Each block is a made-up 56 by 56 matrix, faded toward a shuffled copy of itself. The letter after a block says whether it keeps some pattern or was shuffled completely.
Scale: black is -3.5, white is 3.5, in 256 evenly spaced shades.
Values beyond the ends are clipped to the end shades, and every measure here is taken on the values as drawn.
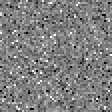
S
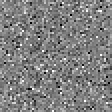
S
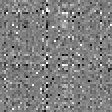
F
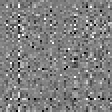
F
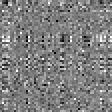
F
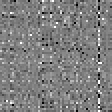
F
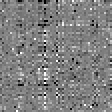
F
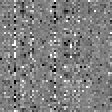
F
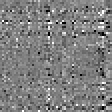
F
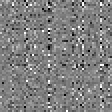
F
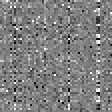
F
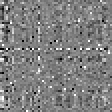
F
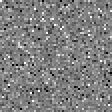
S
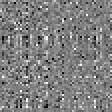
F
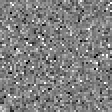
S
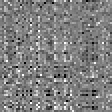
F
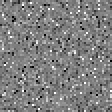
S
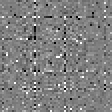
F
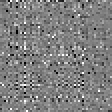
F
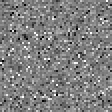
S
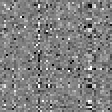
F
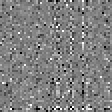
F
